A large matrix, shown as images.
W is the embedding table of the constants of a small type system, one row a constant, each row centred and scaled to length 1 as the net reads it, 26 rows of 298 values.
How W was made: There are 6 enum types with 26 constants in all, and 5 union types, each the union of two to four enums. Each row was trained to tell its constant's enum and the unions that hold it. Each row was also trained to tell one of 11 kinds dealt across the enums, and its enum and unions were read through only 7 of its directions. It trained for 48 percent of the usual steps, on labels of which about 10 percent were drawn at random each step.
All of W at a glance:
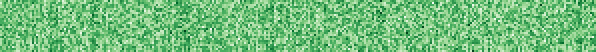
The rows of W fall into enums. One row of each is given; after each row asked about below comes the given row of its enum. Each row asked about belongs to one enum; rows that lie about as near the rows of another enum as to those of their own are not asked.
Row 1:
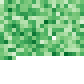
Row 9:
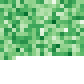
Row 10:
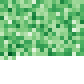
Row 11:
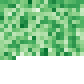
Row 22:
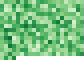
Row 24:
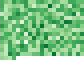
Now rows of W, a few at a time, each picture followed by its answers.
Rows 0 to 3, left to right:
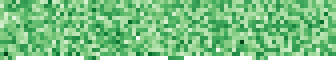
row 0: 1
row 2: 22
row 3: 22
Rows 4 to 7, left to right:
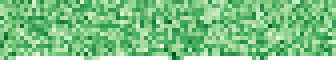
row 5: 10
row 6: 9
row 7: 11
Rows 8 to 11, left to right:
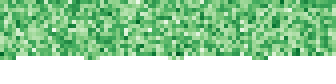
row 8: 11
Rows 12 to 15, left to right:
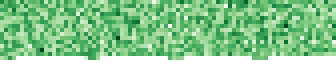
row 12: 1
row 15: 22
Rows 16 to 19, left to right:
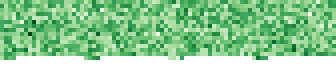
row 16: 22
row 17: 1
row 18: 24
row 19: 1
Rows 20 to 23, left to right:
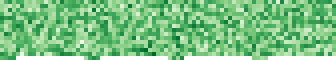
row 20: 11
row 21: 11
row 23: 24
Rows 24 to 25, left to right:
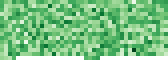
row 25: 24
